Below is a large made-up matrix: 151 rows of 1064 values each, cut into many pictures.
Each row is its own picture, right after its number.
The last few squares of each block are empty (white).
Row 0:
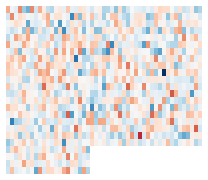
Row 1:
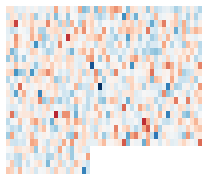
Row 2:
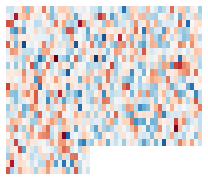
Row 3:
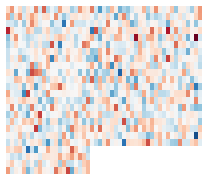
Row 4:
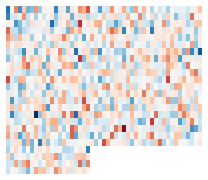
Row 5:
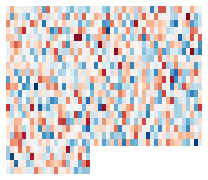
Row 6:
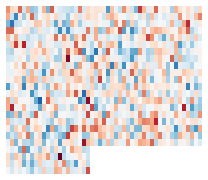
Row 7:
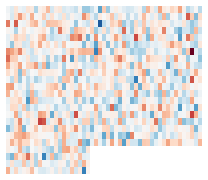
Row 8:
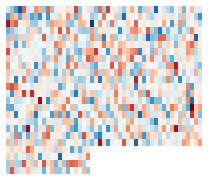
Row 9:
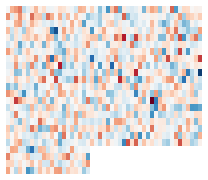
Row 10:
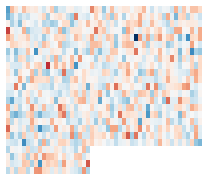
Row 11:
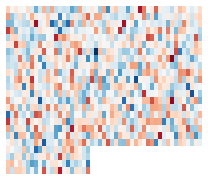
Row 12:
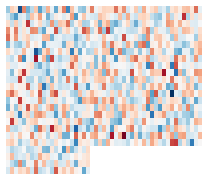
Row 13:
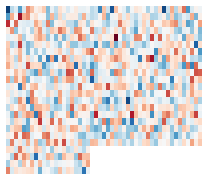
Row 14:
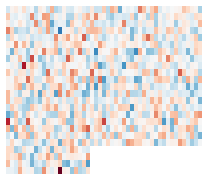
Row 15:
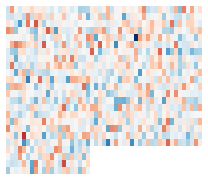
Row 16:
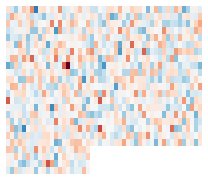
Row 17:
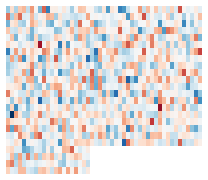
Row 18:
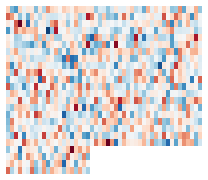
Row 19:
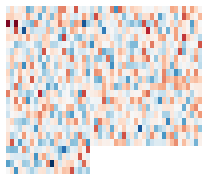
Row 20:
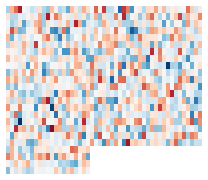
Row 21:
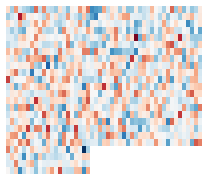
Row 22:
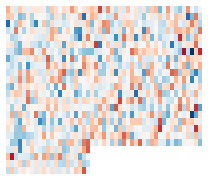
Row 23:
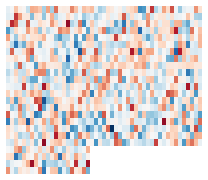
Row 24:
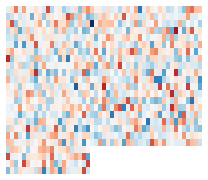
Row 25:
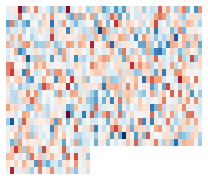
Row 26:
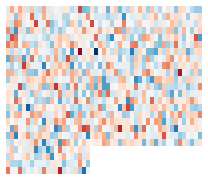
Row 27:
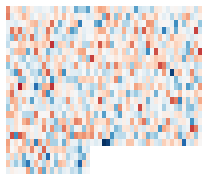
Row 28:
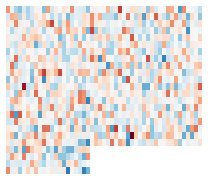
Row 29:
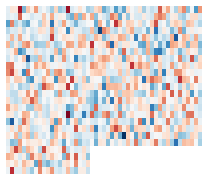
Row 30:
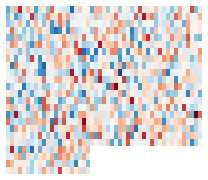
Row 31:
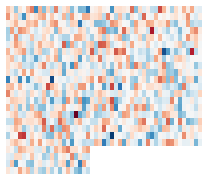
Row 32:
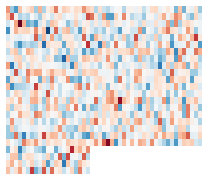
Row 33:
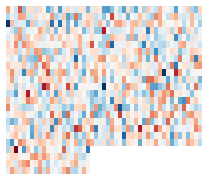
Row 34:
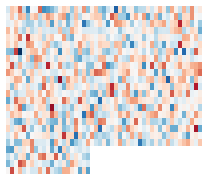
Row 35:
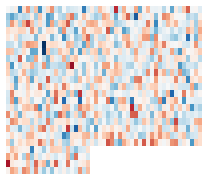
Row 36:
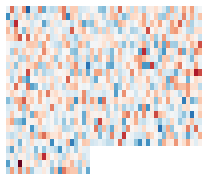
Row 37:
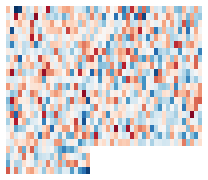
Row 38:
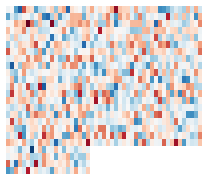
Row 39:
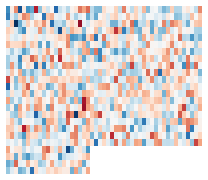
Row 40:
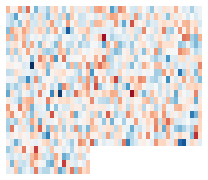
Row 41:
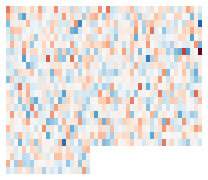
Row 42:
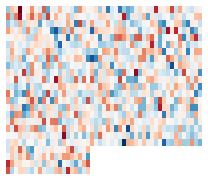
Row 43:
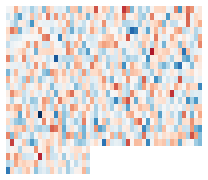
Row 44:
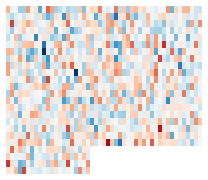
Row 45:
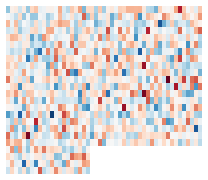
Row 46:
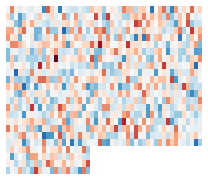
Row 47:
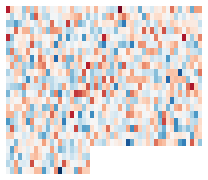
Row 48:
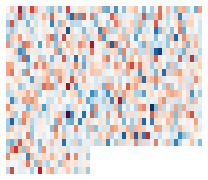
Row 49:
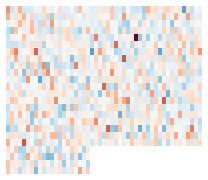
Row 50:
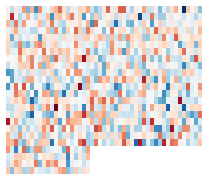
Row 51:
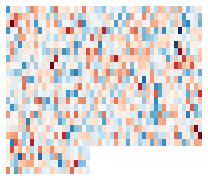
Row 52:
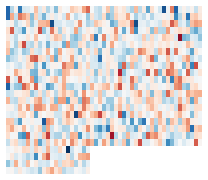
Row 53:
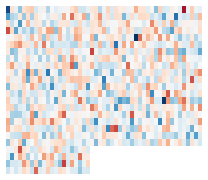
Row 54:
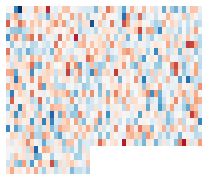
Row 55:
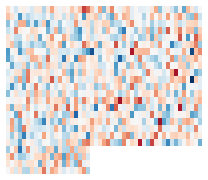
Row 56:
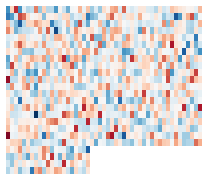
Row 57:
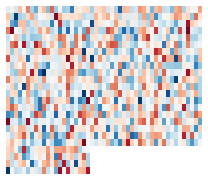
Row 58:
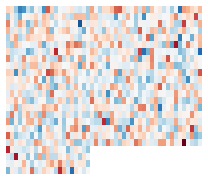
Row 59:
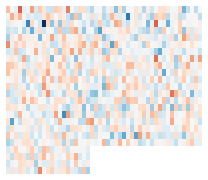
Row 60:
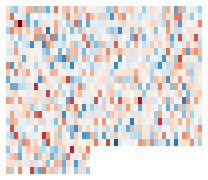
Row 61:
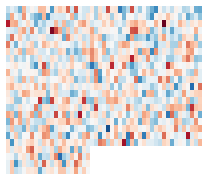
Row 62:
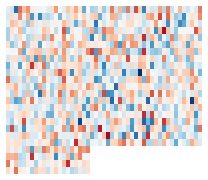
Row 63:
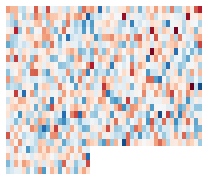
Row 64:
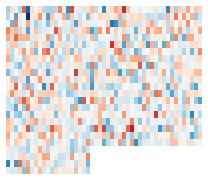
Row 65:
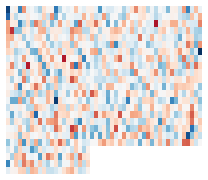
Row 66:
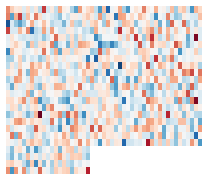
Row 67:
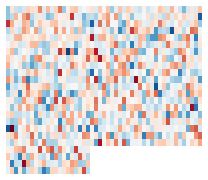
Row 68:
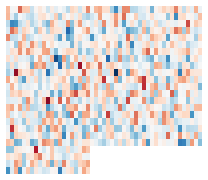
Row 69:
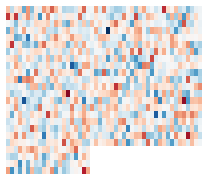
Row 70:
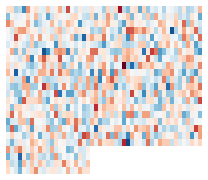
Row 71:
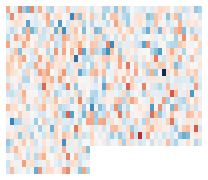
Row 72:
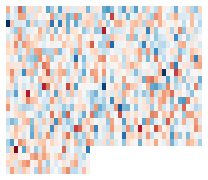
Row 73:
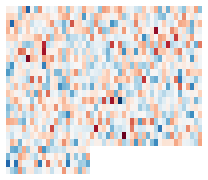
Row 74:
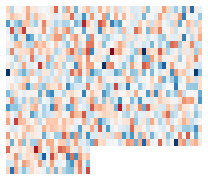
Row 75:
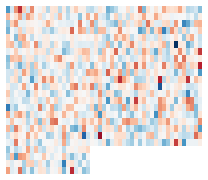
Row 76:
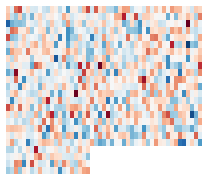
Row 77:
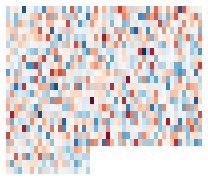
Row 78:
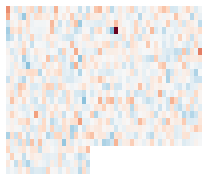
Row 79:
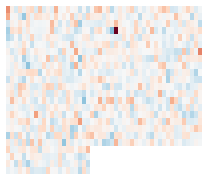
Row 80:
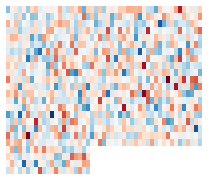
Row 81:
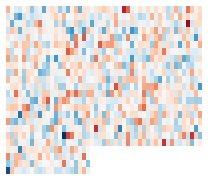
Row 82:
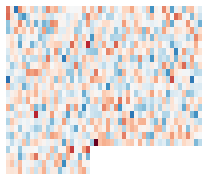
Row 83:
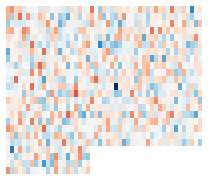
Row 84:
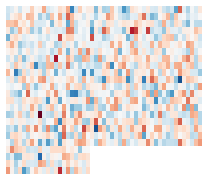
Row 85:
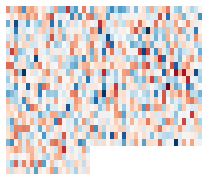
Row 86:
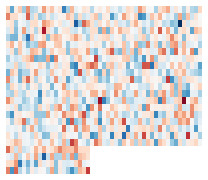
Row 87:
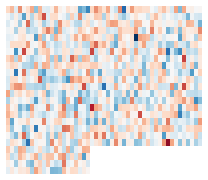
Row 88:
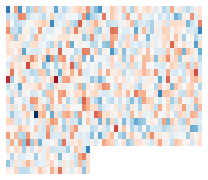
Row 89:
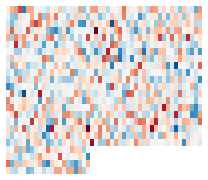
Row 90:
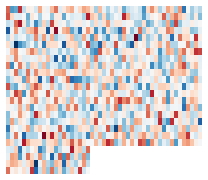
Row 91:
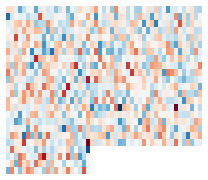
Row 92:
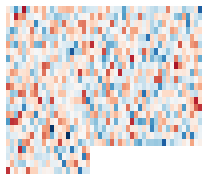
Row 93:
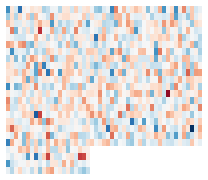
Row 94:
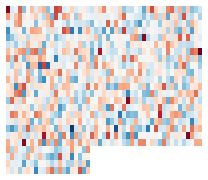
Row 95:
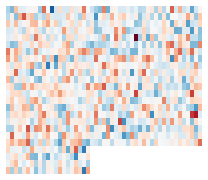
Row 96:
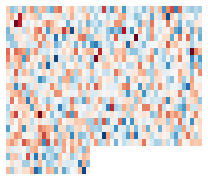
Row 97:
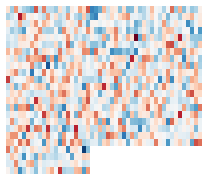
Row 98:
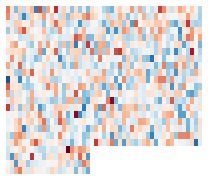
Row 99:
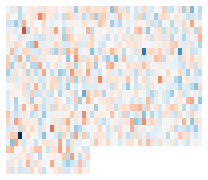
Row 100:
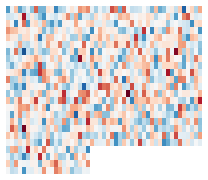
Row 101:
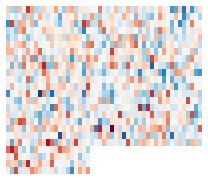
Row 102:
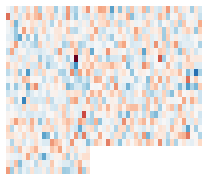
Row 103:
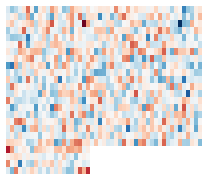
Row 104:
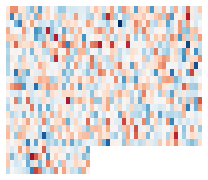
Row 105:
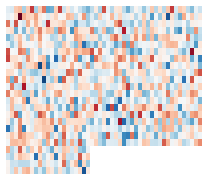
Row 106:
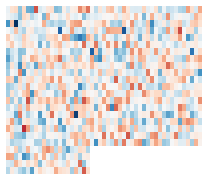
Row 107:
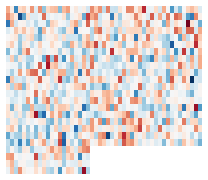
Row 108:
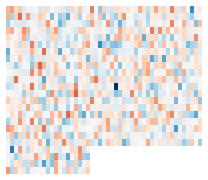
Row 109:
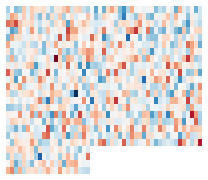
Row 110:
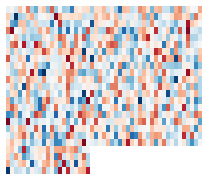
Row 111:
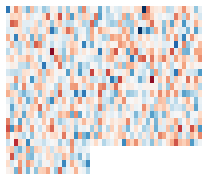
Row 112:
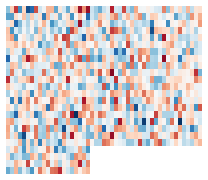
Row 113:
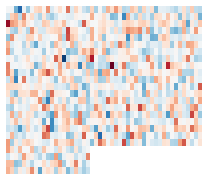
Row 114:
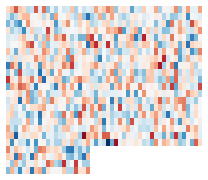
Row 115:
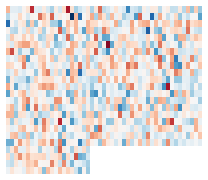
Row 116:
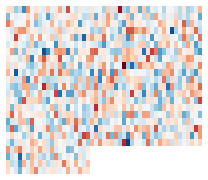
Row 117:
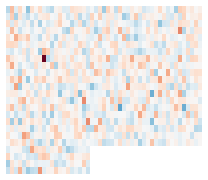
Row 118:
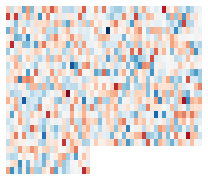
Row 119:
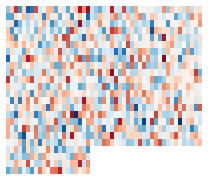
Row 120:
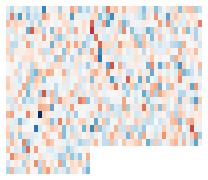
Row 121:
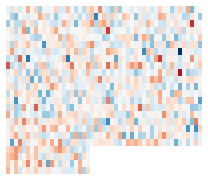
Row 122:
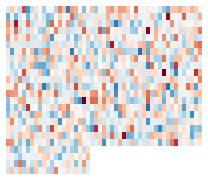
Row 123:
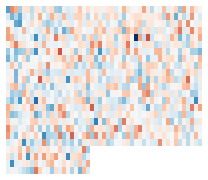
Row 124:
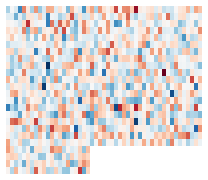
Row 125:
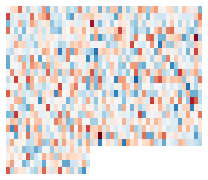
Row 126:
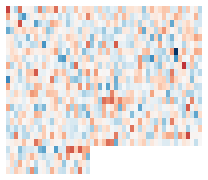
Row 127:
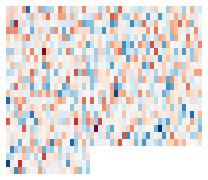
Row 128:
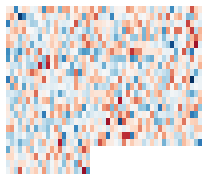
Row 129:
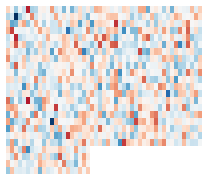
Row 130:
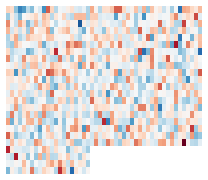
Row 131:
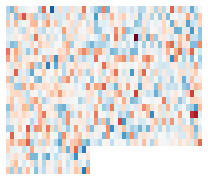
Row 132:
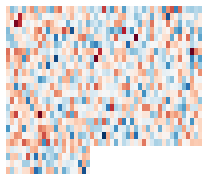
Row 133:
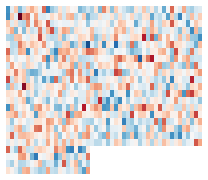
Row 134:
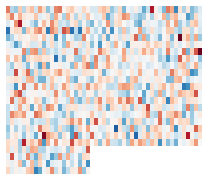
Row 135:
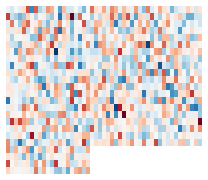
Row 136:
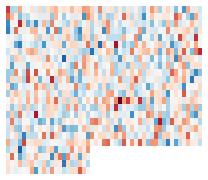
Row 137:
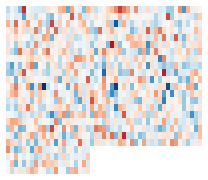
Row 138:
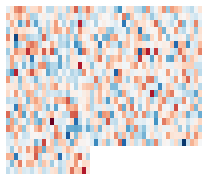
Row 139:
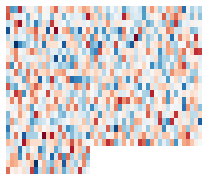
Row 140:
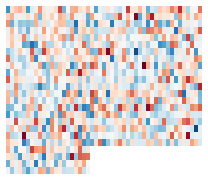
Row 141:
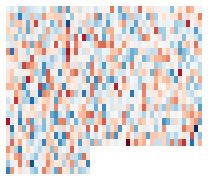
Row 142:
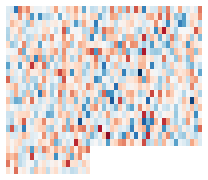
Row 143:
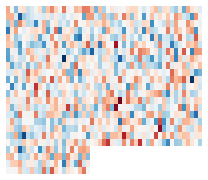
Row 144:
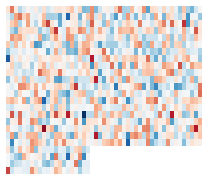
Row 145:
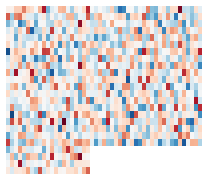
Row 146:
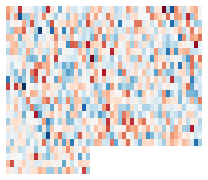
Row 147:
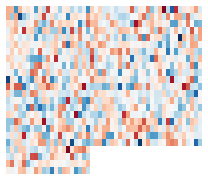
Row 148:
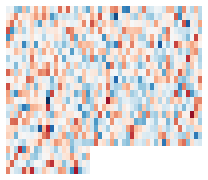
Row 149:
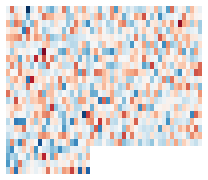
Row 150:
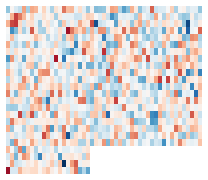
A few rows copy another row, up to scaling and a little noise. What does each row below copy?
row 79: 78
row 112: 119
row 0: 71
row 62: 142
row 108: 83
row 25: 29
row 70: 116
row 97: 21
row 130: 58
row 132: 96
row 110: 57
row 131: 95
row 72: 33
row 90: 139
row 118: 69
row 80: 45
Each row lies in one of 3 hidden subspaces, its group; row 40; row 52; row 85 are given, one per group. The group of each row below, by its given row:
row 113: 40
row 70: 40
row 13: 52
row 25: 85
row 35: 85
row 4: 52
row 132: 52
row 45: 85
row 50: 85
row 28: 40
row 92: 40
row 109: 40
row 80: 85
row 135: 85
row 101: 85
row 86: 85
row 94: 52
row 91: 85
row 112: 52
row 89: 40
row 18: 52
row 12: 85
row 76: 40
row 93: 52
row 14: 40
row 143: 52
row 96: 52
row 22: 52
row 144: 40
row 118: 85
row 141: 40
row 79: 52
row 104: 52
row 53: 52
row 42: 40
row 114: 52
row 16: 85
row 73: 85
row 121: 85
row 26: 40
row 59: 85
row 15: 52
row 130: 40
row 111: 40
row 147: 52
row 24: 40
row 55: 52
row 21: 52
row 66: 40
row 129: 40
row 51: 40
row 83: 40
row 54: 40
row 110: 40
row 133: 52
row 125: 40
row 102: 85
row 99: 85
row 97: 52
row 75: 40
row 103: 85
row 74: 85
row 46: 52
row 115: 85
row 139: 52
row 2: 40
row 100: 52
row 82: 52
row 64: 85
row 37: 40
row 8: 40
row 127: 85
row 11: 40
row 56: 52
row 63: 40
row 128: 52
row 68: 40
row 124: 85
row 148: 40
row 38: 85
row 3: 40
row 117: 85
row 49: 52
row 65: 52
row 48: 85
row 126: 52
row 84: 40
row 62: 85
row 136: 52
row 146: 52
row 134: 52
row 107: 52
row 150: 40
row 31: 52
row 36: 85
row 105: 52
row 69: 85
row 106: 52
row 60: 52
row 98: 52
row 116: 40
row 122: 85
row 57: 40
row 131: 52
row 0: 85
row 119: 52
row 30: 40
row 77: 40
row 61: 40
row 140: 85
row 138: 40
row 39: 52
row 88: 52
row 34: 85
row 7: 52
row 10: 52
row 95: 52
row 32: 52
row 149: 85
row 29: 85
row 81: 40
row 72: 85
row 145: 40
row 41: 52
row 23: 40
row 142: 85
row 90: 52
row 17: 40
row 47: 40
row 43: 40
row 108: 40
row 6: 40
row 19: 85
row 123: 52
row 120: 40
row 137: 85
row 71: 85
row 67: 40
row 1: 40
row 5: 52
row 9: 40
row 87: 52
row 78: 52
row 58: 40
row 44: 85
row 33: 85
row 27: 52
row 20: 40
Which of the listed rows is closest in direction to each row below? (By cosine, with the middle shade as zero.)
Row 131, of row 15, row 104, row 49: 49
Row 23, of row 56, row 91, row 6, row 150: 150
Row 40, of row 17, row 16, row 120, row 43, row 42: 43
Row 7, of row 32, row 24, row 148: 148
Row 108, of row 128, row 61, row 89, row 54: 89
